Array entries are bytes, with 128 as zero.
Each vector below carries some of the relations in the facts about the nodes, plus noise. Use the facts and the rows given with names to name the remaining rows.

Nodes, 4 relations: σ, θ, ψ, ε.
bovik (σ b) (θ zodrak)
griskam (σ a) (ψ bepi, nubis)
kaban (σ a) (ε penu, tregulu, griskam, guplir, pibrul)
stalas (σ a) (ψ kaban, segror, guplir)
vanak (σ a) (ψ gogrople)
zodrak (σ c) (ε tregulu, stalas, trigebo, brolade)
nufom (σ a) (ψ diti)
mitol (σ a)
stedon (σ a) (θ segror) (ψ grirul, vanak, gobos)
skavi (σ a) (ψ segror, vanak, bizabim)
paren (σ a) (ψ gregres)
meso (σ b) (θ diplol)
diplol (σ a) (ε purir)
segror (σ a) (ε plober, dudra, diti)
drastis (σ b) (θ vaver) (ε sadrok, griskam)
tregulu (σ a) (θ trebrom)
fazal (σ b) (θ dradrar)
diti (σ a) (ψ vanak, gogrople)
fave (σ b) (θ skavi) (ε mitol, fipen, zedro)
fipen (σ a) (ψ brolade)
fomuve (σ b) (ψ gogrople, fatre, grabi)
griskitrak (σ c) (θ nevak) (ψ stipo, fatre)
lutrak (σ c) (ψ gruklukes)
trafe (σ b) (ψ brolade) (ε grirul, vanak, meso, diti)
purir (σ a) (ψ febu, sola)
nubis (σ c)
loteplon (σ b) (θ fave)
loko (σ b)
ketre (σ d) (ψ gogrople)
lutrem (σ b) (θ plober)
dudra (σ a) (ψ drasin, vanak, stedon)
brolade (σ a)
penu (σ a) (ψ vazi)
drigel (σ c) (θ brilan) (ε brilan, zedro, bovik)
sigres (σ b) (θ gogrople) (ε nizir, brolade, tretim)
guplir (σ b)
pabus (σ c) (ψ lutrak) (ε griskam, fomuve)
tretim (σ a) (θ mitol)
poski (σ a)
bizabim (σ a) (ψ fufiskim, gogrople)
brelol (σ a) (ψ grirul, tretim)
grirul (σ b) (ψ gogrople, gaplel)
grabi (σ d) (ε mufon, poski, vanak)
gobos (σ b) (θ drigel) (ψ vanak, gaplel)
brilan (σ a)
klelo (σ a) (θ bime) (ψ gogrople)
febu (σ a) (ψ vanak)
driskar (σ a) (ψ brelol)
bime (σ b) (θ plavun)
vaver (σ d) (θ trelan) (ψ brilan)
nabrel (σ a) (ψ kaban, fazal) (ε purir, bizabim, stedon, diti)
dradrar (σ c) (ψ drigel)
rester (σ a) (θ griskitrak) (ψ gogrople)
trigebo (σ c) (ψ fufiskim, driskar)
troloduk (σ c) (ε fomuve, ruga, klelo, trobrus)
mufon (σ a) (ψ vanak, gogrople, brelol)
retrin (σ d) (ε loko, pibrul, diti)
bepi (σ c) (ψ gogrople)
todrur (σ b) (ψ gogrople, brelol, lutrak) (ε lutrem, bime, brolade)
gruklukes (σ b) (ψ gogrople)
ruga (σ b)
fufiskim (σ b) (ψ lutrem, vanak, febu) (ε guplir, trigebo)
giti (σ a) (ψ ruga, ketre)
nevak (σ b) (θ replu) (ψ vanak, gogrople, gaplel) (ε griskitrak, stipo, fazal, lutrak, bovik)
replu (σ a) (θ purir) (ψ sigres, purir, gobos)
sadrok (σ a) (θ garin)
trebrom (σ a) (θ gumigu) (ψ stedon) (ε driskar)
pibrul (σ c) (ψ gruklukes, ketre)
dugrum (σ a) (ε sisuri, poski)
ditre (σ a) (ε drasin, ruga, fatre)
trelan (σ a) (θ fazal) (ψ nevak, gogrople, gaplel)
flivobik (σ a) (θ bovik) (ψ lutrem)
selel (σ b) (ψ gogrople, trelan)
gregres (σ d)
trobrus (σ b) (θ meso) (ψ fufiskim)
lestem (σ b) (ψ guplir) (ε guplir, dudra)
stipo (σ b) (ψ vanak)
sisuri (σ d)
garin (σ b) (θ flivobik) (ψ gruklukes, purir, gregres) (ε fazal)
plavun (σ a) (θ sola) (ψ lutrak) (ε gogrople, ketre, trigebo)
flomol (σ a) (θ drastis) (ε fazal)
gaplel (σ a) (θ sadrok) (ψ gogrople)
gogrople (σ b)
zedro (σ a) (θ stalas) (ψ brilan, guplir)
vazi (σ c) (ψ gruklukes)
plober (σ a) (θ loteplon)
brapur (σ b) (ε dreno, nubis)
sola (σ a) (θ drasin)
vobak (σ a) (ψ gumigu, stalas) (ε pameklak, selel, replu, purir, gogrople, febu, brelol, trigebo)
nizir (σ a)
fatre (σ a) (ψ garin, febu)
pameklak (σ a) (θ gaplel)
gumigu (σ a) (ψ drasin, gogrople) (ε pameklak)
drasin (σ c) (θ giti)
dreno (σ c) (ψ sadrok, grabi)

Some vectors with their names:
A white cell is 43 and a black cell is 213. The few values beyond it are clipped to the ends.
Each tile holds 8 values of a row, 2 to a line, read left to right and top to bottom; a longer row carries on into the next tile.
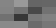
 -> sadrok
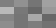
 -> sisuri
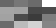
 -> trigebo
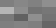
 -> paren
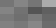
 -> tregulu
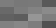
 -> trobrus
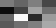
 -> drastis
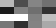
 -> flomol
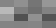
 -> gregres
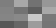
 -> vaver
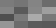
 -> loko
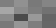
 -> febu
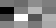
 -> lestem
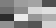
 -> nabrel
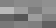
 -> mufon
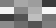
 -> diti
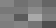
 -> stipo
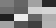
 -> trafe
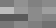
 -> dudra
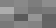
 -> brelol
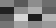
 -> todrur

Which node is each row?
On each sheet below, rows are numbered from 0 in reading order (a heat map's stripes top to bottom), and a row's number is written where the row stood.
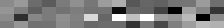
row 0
gaplel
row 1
brilan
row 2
fazal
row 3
plavun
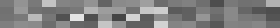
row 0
stalas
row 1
diplol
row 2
retrin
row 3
lutrem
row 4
brolade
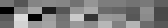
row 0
fufiskim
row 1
gumigu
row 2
gogrople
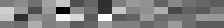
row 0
griskitrak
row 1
garin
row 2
purir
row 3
bovik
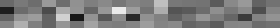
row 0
guplir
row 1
drasin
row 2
pibrul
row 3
loteplon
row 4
flivobik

